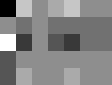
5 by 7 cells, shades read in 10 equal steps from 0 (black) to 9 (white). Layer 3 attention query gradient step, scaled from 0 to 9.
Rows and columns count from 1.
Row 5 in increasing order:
3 5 5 5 5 6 6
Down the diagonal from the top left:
0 4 5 5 6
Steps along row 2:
down up down same same same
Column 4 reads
6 4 3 5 5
